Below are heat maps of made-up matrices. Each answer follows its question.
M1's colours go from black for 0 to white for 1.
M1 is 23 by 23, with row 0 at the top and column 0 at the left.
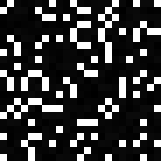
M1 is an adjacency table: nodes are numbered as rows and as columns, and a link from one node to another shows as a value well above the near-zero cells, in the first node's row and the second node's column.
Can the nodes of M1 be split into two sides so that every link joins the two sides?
yes
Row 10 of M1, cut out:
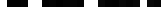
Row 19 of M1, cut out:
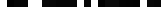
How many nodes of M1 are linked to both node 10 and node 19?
5
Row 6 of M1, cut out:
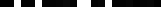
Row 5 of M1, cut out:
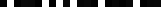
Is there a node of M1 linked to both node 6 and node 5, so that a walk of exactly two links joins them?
no
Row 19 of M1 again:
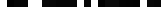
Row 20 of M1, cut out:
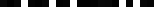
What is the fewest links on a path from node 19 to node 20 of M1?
1
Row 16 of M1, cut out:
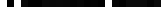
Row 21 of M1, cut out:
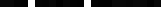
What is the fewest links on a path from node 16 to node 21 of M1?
4
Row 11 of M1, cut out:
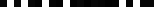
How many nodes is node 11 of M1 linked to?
7
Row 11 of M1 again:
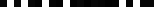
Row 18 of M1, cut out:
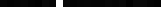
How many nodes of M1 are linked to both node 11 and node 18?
0
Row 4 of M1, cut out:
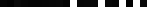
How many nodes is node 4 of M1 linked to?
6
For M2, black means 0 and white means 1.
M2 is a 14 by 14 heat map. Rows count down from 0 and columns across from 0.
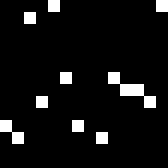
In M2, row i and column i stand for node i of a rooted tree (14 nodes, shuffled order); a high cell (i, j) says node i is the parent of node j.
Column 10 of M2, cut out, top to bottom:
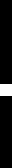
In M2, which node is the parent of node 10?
7
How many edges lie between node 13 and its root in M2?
3
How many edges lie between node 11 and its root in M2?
1
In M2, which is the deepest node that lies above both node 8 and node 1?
11
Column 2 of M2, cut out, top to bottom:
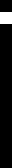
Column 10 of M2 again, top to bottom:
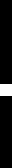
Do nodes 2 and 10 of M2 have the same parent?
no
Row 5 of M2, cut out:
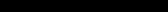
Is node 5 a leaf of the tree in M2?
yes
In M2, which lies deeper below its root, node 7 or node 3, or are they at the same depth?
node 3
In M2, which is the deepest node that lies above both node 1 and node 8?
11
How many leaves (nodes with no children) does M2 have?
7
